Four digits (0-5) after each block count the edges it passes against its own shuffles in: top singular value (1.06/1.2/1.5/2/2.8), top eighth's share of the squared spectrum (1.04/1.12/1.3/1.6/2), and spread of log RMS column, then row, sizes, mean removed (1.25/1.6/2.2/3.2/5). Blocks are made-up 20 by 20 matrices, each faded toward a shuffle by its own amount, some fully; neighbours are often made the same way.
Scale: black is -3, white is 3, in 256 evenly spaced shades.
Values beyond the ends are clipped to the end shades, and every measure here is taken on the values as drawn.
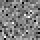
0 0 0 0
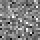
0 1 0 0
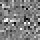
3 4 1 2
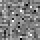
1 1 0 0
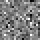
2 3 1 1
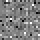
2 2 0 0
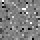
0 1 0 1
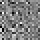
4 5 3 2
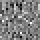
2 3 1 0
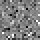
0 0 0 0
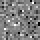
1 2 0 0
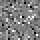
1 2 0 0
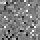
0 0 0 0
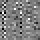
3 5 2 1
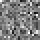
3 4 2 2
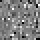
2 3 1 2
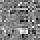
3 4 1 1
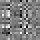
4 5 3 2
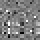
3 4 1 2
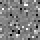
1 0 0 0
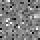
0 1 0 0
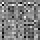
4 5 2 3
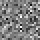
0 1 2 0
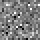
0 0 0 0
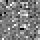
2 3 0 0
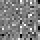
3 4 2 0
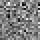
3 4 2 1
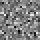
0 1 0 1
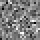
2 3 0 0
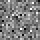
0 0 0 0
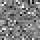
0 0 0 0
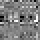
3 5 2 3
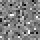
0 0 0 0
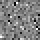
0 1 0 0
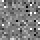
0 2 0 1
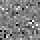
0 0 0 0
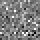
1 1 0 0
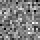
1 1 0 0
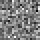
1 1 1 0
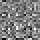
3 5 2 2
